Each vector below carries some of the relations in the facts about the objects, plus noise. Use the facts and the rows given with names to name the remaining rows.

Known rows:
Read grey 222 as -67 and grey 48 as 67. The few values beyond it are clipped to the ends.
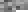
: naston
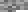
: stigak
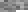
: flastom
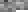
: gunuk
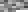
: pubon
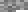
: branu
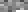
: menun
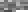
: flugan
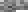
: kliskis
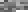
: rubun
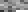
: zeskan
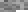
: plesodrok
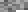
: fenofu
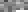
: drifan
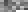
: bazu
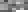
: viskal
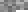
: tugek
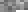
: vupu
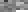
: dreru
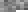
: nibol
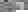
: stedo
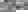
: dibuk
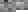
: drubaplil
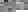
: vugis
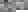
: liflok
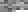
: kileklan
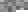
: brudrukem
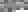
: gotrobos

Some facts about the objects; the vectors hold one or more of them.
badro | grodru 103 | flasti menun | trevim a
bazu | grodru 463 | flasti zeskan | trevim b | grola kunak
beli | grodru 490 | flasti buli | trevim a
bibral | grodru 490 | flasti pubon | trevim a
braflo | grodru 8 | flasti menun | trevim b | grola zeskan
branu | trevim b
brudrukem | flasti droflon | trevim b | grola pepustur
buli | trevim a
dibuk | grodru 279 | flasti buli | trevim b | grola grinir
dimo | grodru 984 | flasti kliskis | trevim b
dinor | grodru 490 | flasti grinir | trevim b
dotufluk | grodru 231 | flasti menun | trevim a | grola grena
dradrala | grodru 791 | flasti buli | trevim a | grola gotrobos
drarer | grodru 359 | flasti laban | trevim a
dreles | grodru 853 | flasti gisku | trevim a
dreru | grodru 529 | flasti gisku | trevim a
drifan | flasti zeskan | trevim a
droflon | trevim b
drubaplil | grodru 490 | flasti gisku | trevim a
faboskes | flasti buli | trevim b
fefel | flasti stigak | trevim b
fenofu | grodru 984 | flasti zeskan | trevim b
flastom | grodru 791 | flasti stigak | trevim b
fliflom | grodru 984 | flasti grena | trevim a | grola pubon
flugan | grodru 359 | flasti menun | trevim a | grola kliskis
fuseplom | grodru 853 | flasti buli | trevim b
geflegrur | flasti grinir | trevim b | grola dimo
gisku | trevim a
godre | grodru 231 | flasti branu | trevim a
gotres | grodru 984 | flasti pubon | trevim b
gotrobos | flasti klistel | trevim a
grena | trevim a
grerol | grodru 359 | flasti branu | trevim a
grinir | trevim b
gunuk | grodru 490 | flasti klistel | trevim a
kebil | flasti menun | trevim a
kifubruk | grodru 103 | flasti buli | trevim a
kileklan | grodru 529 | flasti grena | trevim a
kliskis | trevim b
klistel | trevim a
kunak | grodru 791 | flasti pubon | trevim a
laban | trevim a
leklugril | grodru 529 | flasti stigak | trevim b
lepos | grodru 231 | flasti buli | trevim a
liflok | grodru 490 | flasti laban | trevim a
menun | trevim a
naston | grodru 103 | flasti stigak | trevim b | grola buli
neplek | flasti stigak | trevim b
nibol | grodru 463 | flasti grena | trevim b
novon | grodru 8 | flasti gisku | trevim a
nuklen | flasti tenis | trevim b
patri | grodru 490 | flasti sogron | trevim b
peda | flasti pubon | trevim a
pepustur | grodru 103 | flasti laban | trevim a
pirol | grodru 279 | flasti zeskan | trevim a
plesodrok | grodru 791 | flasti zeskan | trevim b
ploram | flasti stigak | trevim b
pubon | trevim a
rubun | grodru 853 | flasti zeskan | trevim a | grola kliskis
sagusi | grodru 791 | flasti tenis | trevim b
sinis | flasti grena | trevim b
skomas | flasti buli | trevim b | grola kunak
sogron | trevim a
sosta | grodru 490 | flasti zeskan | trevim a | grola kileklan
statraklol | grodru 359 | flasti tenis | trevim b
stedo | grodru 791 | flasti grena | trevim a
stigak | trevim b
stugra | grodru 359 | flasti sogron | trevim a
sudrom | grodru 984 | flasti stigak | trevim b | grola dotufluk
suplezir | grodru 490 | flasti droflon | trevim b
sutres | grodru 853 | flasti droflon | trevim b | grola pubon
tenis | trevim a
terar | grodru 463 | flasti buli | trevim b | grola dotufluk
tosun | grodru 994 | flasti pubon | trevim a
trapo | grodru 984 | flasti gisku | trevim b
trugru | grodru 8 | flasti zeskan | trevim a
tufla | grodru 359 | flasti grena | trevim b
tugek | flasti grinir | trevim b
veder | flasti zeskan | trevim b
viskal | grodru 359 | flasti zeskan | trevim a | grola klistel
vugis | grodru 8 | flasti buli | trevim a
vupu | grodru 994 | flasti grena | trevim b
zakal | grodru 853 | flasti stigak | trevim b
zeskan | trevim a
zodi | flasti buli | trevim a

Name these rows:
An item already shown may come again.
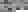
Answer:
sosta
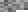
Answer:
fenofu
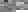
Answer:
dreru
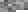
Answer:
trapo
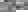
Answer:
dibuk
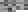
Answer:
sudrom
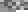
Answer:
skomas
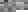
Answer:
dreles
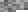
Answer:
fenofu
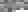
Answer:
gotrobos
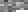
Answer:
gisku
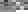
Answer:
kunak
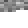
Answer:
peda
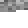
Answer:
fuseplom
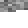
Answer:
trapo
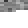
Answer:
trugru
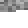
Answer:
zakal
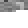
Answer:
stedo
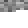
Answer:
kebil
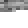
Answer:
pepustur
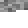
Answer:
dimo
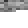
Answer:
badro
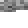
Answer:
kliskis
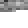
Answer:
kifubruk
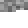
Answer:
geflegrur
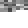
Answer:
dotufluk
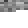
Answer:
dreles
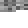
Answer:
terar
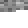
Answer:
tosun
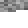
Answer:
gotres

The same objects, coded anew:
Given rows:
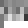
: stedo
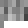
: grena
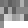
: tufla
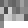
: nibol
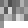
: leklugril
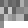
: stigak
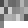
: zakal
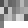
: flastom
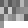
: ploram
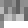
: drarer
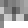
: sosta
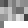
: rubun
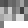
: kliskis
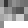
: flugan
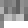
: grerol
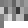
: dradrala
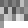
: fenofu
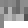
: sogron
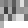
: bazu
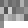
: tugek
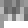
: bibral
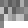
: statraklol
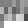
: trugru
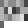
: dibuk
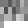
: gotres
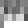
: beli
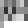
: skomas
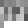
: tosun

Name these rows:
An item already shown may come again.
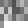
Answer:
brudrukem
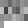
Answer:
terar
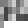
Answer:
dotufluk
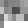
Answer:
viskal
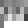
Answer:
stedo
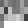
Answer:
fuseplom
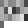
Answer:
dibuk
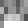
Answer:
badro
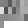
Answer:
sudrom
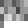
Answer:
pepustur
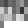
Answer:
kliskis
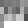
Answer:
novon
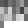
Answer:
kliskis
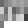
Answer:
pirol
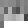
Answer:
buli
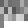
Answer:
dimo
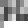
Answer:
dotufluk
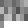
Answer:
gotrobos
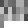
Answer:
vupu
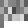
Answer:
grinir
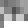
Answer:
sosta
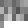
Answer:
gotrobos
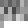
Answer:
gotres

